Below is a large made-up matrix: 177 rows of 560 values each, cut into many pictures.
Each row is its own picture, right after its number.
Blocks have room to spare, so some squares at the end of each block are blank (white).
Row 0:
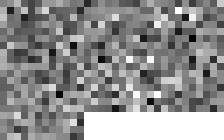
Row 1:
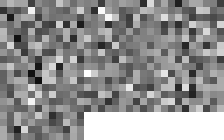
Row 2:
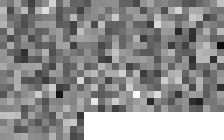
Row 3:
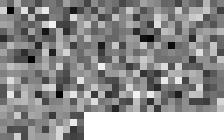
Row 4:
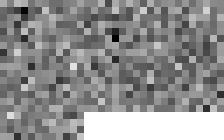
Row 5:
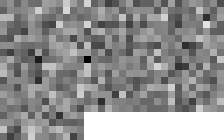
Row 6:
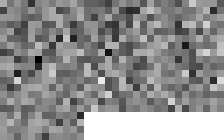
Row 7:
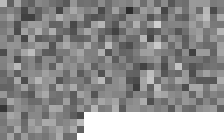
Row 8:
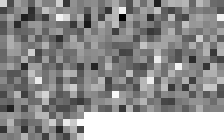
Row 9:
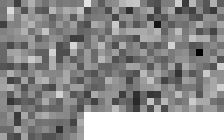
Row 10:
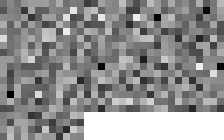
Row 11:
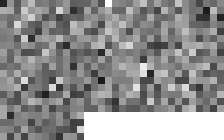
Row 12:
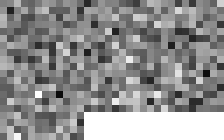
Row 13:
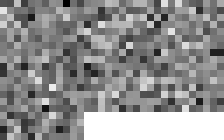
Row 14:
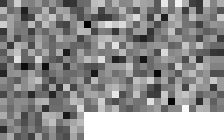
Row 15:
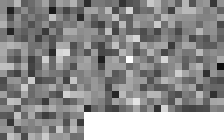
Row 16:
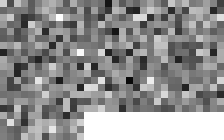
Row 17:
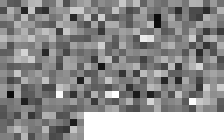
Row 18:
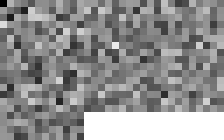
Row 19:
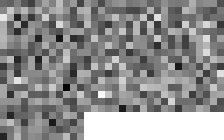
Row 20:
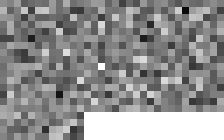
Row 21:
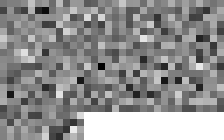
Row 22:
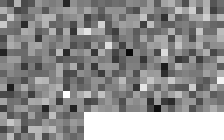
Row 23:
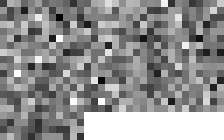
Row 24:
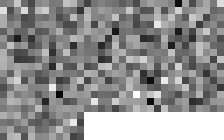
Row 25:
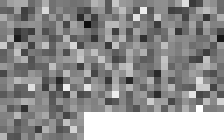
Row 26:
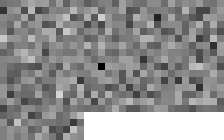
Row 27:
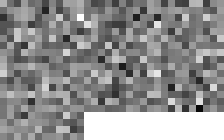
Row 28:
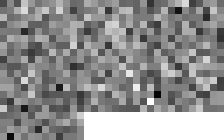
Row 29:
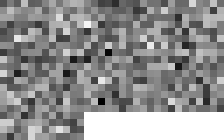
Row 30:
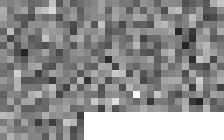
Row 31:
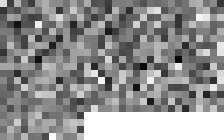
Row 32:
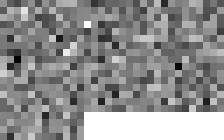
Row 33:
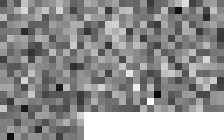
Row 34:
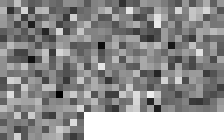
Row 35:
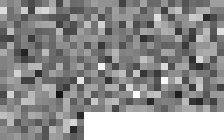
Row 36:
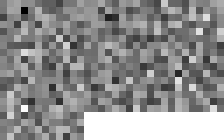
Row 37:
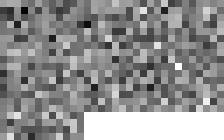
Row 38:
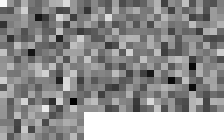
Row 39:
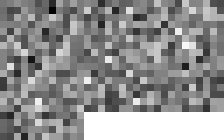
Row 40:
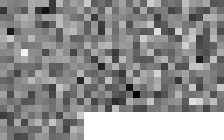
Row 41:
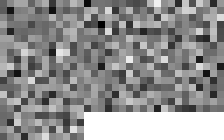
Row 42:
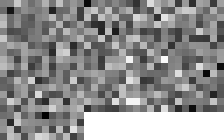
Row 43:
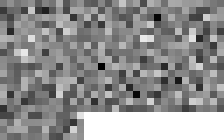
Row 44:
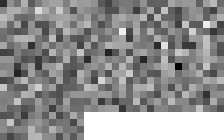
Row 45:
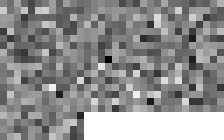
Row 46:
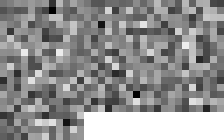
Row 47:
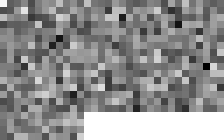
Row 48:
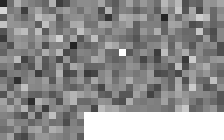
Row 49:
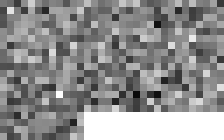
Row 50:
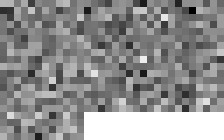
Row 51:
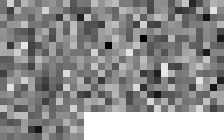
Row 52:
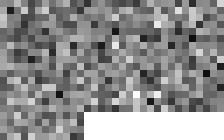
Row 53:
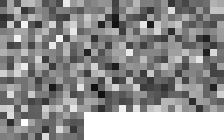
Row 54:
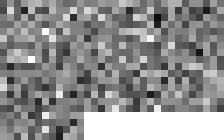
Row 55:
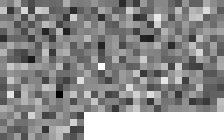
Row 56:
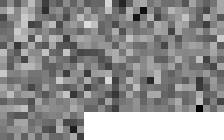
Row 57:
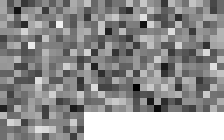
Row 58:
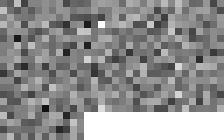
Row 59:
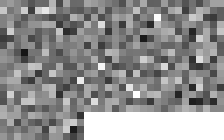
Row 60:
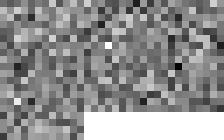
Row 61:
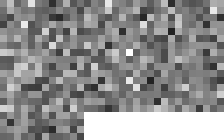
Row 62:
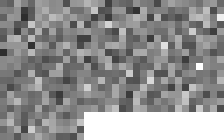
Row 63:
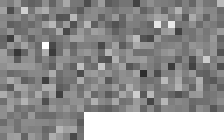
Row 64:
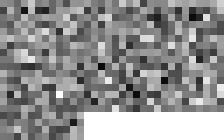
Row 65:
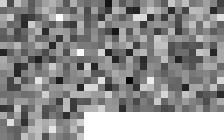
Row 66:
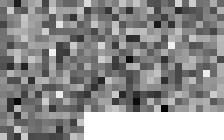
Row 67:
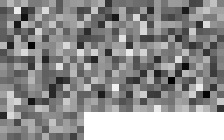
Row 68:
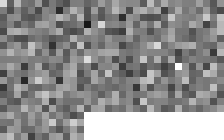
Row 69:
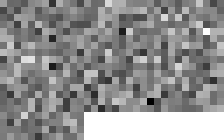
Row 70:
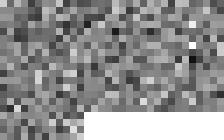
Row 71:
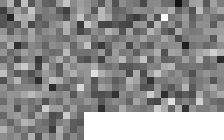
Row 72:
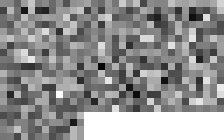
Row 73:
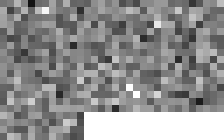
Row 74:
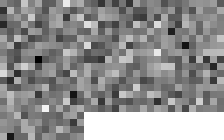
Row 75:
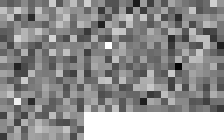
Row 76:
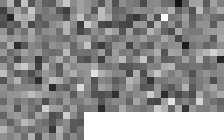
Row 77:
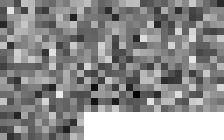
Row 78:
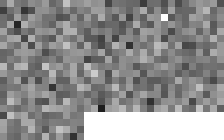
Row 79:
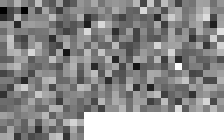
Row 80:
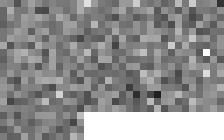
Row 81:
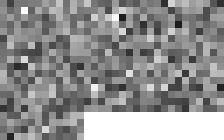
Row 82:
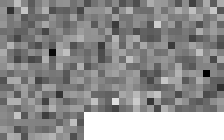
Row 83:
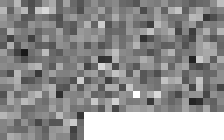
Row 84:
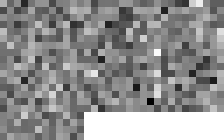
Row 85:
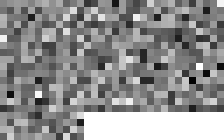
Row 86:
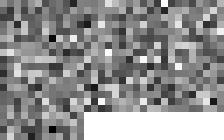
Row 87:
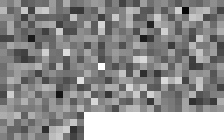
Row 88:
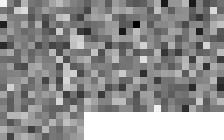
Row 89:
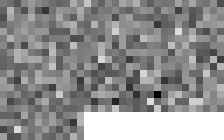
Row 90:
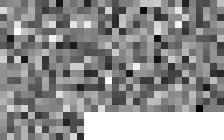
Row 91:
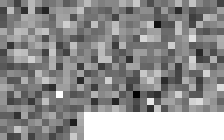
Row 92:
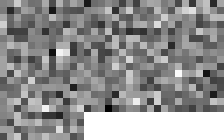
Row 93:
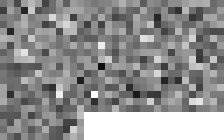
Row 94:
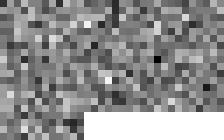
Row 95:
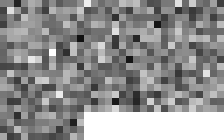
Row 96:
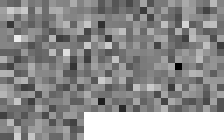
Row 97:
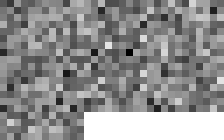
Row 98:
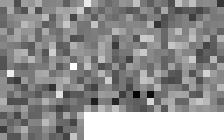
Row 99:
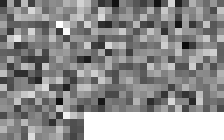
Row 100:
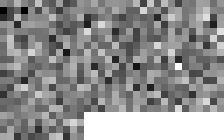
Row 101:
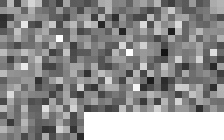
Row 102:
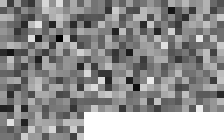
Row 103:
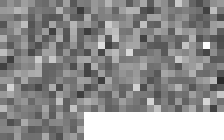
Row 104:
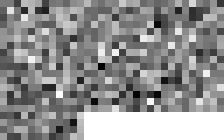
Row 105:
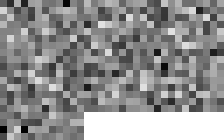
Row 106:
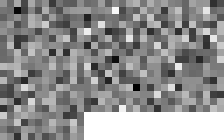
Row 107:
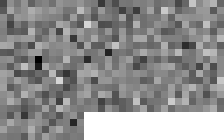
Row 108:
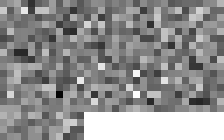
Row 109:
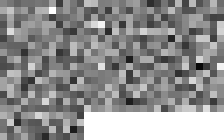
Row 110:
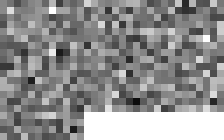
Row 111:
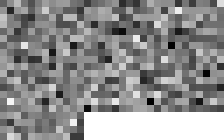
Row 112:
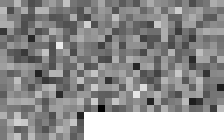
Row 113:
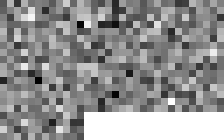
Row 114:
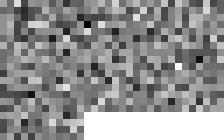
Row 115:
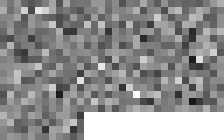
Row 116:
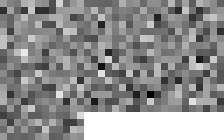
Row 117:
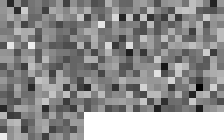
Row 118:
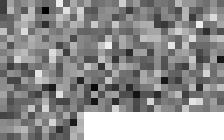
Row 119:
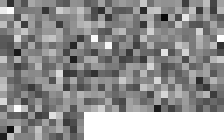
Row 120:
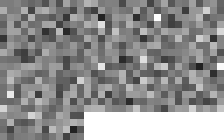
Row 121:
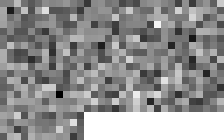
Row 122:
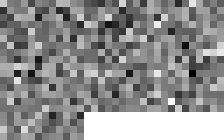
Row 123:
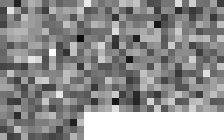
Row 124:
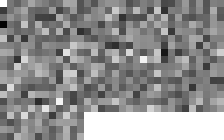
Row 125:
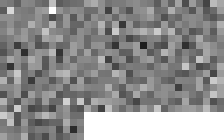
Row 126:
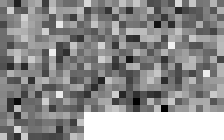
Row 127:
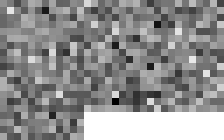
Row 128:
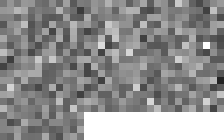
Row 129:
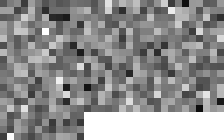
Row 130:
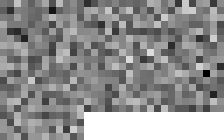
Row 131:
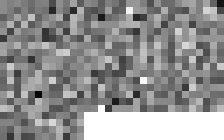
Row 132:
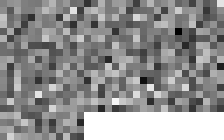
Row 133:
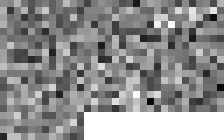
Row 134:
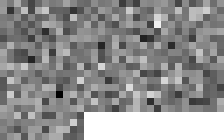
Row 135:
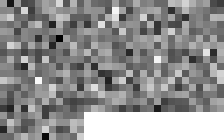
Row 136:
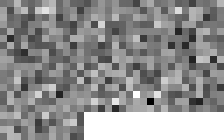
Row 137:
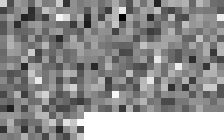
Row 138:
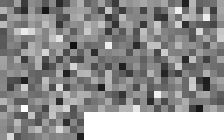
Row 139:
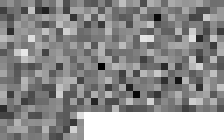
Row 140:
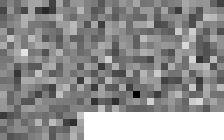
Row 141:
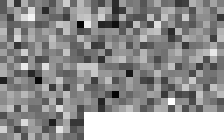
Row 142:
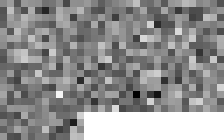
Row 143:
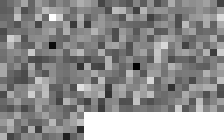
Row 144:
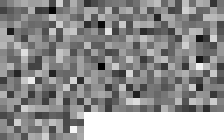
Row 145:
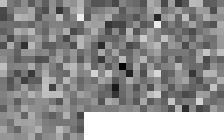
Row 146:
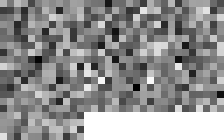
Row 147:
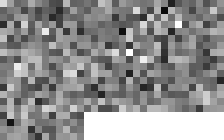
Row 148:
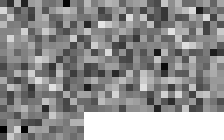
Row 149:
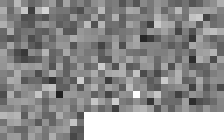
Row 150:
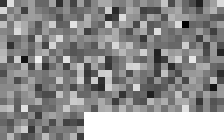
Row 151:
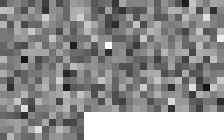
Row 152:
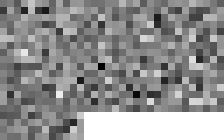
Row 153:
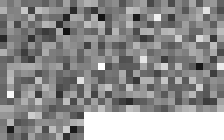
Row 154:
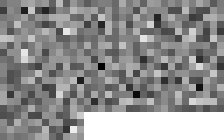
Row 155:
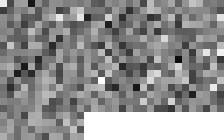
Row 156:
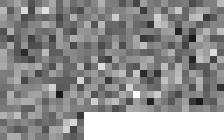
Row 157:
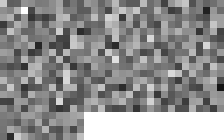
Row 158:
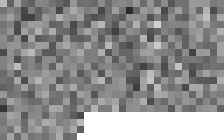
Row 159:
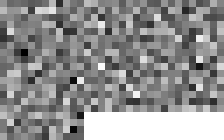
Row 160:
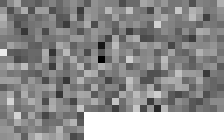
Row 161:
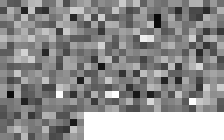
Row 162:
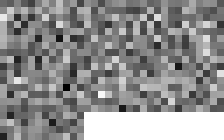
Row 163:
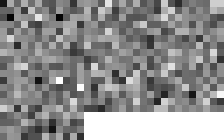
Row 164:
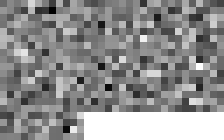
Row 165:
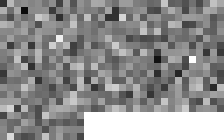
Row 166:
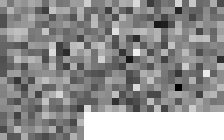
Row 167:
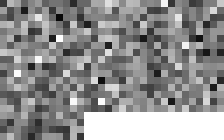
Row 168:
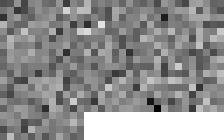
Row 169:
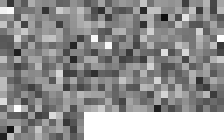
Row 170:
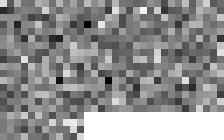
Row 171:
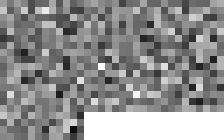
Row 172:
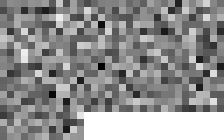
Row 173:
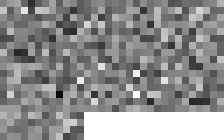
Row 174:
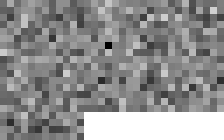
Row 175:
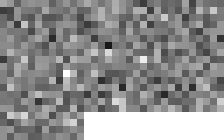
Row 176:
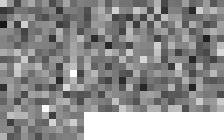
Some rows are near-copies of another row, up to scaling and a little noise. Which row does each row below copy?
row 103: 128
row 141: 113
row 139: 43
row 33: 28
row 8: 137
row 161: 17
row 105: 148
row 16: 65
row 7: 158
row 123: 95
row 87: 20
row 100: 79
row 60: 75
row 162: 19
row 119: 169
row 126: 66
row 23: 167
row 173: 108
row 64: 72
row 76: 71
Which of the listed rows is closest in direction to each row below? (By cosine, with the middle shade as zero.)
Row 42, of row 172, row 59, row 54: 172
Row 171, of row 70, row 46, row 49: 70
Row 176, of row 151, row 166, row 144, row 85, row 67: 67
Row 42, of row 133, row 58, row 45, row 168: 133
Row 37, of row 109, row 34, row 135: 34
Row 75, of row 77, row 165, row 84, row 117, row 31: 165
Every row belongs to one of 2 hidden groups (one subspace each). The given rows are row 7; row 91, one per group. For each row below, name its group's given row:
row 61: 7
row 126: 91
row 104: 91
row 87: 91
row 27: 7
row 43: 91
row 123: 91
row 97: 7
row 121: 91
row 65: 7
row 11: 7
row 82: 91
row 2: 91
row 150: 7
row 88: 7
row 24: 91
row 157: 7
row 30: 91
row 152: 91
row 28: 7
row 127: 91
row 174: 7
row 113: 7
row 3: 91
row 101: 7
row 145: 7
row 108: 91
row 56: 7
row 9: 91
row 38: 7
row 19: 7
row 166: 91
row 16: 7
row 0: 91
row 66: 91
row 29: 7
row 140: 91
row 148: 7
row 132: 91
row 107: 7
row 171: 91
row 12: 91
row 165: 7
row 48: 7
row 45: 91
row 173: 91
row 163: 7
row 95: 91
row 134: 91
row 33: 7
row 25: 7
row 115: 91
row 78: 7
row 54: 91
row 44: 7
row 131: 91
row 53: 7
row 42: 91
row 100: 7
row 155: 7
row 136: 91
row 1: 7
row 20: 91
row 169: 7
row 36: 7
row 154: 91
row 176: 7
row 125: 91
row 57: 7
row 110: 91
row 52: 91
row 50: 7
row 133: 91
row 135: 7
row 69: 7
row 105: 7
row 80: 91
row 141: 7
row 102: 7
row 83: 91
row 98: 91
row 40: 91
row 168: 7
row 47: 7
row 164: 91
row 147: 7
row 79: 7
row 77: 91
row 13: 7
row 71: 7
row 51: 7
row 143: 7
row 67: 7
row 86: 7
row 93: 91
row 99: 7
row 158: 7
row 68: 7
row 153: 91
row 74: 7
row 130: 91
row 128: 7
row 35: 91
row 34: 91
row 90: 7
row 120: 91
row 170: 7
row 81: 7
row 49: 91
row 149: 91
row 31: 7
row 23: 7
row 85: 91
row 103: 7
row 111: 91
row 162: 7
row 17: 91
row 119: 7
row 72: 91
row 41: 91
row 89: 91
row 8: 7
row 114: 7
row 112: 91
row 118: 91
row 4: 7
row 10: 91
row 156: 91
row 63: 91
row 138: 7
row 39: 91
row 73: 91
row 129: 7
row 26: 91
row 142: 91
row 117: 7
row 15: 91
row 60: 7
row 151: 7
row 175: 7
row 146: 7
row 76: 7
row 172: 91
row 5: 7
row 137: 7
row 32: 7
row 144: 91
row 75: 7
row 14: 7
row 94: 7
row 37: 7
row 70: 7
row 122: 7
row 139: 91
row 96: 7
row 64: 91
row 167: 7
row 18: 7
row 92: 91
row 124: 7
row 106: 7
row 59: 91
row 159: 91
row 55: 91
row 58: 7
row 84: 7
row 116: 91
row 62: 7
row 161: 91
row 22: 7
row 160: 91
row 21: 91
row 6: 7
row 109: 91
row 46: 91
